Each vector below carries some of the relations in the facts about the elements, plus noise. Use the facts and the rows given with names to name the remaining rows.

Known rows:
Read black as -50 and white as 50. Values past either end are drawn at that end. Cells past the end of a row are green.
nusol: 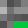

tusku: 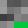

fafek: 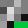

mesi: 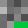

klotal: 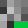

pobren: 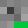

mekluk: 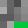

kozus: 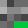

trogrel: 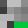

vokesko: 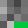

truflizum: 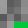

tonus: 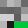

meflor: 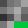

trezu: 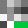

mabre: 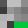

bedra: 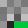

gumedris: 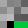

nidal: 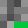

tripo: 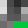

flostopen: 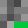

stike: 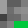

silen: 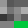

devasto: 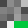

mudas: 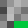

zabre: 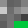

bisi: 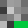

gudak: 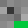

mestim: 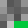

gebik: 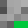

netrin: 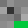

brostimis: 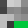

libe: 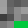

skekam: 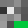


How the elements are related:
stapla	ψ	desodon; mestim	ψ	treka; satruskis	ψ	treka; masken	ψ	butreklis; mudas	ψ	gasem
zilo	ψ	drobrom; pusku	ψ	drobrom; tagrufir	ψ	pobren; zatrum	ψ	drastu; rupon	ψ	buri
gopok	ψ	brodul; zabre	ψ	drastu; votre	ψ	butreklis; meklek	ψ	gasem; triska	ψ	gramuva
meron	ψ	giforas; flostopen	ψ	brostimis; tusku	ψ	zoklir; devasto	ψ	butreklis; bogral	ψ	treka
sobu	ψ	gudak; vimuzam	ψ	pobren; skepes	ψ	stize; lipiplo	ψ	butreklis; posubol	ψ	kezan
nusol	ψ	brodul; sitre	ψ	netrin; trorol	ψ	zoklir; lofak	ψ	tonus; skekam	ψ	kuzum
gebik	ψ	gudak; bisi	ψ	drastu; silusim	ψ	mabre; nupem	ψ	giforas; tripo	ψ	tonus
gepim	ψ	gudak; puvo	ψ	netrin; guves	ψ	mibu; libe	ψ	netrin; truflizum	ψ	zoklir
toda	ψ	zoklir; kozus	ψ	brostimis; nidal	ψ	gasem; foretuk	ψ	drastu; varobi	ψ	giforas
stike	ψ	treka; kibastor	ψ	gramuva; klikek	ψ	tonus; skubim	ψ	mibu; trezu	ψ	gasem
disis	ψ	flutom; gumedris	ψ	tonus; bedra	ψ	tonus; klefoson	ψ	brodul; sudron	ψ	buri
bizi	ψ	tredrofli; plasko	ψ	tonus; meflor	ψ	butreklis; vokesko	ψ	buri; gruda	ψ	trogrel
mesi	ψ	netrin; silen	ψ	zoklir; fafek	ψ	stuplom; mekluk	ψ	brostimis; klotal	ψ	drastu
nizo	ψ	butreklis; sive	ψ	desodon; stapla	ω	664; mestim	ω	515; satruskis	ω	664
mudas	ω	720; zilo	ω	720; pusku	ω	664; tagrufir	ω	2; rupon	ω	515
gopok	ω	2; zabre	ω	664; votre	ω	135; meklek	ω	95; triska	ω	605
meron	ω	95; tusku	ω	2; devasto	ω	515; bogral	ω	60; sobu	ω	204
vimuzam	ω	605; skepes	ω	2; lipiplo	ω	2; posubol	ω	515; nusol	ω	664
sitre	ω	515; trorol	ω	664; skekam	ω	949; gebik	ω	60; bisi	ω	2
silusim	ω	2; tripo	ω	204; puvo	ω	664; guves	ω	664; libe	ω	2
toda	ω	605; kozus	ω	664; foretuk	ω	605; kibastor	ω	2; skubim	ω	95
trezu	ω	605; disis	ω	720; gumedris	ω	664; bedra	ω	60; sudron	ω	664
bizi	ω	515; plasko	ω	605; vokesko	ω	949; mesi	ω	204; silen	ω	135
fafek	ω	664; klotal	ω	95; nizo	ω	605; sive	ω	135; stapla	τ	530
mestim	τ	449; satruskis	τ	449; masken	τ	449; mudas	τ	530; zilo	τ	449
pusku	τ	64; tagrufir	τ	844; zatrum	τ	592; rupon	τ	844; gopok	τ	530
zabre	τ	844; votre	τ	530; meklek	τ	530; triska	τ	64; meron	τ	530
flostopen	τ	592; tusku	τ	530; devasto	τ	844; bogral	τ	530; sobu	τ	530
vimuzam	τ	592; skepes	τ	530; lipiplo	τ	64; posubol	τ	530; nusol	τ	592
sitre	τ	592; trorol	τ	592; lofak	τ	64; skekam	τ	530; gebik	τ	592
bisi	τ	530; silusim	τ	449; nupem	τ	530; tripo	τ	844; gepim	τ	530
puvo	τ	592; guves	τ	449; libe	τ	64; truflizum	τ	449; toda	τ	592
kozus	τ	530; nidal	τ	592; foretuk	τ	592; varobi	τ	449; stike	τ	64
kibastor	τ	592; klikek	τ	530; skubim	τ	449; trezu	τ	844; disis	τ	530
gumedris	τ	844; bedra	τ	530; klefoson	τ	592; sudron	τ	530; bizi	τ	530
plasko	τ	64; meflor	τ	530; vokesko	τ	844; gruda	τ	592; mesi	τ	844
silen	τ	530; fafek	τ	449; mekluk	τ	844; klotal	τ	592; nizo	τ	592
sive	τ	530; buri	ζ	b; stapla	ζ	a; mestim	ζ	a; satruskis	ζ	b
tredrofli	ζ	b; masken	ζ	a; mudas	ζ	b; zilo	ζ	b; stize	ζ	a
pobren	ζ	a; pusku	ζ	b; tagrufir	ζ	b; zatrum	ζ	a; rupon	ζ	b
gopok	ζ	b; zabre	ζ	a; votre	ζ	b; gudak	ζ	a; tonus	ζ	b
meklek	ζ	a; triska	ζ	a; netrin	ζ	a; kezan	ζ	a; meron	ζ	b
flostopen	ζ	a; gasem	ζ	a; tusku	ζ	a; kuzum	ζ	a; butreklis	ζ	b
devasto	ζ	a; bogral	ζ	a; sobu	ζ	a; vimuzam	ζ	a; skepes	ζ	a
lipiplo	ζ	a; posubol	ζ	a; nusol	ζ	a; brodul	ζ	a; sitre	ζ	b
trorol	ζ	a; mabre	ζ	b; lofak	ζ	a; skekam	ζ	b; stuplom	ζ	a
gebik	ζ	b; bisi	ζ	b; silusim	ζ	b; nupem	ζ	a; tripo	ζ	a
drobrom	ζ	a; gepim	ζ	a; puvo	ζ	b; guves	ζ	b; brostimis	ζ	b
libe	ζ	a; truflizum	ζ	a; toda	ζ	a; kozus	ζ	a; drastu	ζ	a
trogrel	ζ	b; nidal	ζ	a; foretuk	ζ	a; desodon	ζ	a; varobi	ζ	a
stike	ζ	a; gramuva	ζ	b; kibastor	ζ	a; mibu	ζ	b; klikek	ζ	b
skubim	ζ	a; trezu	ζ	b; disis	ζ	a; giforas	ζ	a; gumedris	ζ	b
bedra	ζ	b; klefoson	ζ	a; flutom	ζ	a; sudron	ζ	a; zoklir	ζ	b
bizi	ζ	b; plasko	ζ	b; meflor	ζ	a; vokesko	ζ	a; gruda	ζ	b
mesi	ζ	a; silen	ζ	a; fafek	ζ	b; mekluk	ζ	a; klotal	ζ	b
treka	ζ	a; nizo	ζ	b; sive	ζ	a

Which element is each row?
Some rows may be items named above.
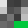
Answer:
lofak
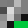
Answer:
fafek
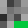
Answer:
disis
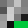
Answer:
satruskis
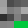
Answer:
sive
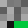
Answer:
klikek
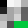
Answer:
butreklis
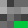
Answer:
stapla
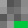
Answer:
varobi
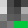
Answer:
tripo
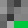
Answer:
kibastor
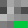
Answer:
rupon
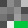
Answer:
devasto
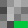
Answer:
mudas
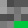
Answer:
sobu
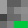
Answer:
stike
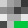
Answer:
plasko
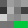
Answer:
sitre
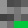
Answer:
meklek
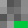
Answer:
varobi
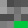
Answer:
sobu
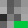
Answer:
bogral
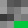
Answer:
tusku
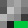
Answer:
puvo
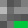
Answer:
trorol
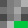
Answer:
masken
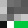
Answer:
triska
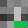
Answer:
lipiplo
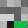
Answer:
tonus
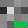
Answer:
bizi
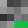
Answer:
skepes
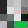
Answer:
votre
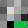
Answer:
pusku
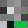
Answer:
meron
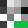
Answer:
nizo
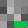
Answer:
tagrufir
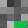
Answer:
posubol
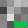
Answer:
zilo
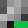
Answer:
puvo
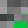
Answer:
tusku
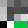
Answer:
vimuzam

